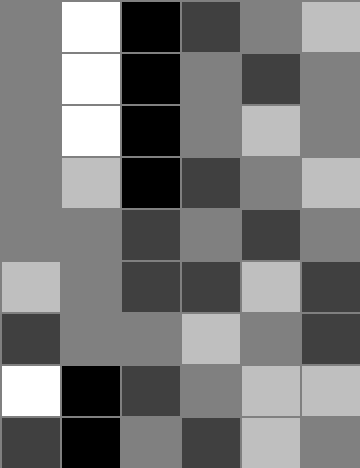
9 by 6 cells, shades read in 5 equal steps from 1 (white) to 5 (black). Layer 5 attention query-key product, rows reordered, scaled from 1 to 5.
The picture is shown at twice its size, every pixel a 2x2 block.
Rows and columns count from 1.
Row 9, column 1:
4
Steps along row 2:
down up down up down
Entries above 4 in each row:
1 1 1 1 0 0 0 1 1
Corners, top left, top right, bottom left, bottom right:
3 2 4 3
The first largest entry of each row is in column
3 3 3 3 3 3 1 2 2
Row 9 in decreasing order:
5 4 4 3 3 2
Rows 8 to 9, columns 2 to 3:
5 4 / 5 3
